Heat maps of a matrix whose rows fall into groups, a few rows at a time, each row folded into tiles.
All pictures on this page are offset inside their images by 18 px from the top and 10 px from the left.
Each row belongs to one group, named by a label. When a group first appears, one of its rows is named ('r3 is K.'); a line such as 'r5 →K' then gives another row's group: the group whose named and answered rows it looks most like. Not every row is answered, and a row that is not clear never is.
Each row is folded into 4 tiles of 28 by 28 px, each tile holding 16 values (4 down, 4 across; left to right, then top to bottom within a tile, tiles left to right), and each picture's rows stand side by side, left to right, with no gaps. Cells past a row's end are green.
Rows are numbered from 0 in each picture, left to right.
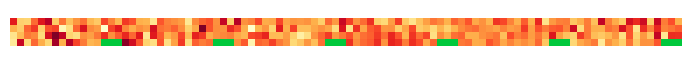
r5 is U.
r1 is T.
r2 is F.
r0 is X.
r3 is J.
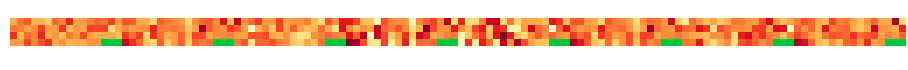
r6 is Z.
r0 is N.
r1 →T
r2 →F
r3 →T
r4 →X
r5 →T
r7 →T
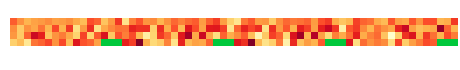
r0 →F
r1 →Z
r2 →Z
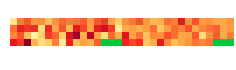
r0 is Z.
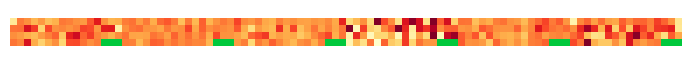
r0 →Z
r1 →J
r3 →U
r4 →T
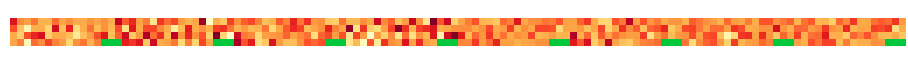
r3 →U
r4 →N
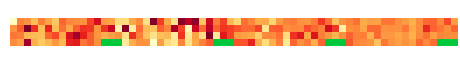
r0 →Z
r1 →U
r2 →Z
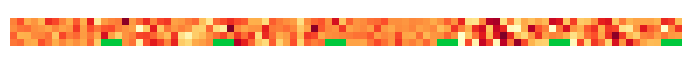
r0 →J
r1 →F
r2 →T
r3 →F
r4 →X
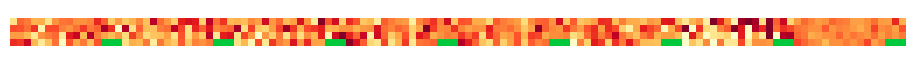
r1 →U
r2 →U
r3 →T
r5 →X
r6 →U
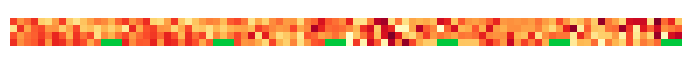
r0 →J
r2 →T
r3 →X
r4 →F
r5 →U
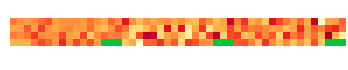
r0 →F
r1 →F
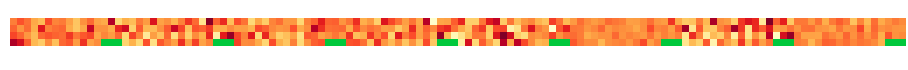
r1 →U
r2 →T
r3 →J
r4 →X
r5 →T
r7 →J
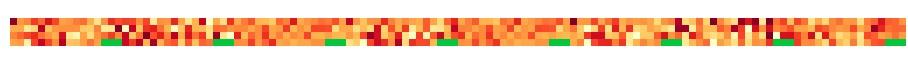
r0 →F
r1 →J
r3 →F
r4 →N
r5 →F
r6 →U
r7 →T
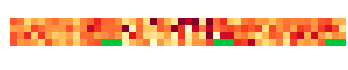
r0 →T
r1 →U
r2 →Z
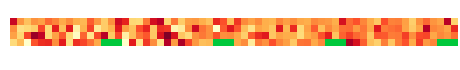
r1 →X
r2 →F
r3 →T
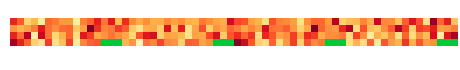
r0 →T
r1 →F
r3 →U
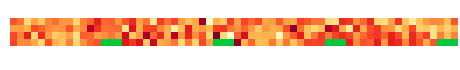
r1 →J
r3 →J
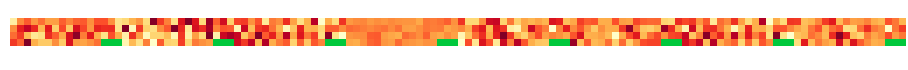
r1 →U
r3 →N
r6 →J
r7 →X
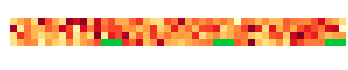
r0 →U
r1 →N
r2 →Z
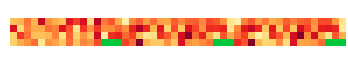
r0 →U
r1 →Z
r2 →Z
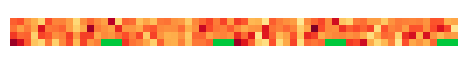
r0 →T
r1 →T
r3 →Z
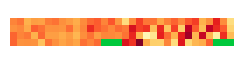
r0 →T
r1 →Z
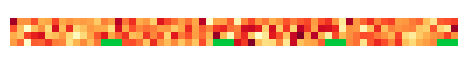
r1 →J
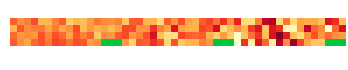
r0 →J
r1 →N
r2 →X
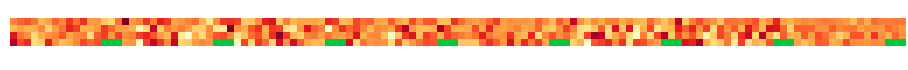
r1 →F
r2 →X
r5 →F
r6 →Z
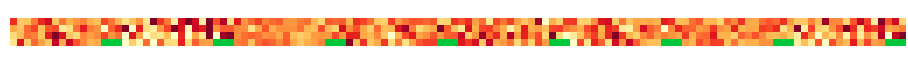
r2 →F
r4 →J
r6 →N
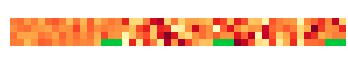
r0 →J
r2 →T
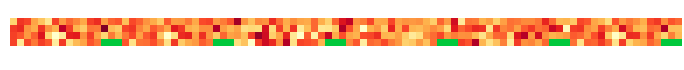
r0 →N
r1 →N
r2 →F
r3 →F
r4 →Z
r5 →N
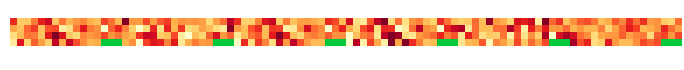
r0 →X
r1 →F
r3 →X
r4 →U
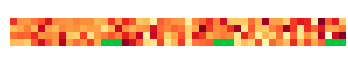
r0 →F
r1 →T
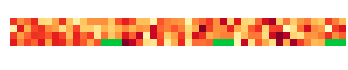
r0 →J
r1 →T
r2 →X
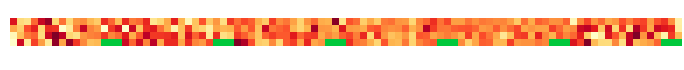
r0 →X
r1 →J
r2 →T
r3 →T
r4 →N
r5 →Z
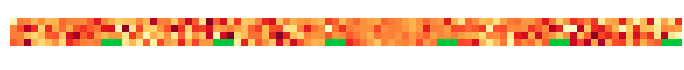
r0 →Z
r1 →U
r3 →T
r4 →Z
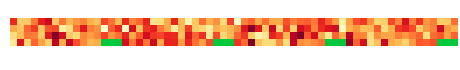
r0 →X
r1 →J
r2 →Z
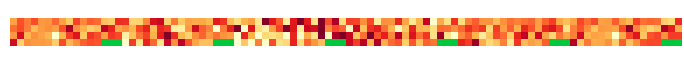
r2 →U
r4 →Z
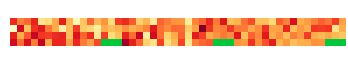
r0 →J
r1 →T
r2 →N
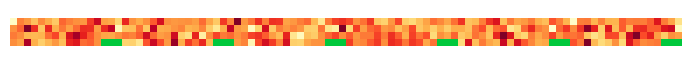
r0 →Z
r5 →Z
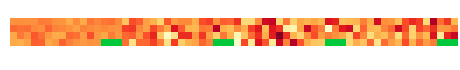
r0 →N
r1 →N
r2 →X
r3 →U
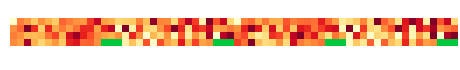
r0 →Z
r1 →U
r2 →Z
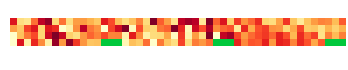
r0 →X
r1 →U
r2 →J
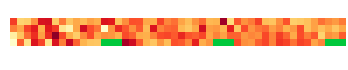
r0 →X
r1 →T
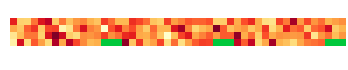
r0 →X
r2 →N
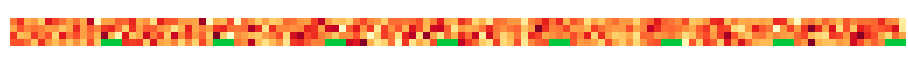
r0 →J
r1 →J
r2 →Z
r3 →Z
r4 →T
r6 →X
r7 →Z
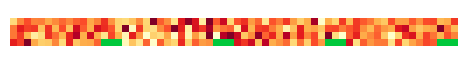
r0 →Z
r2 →J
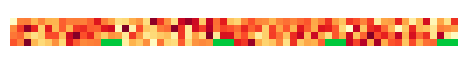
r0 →Z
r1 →U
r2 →Z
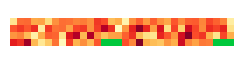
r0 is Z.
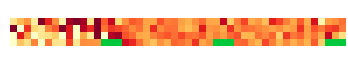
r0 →U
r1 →T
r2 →J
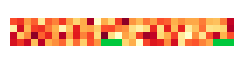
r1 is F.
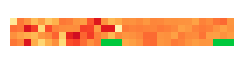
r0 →Z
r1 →N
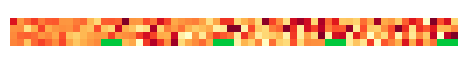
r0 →F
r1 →F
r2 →U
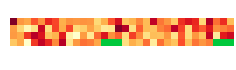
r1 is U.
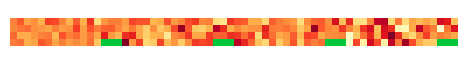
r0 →J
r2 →T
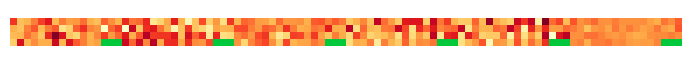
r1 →J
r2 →N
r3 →U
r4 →U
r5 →F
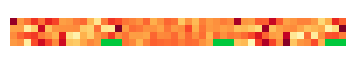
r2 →F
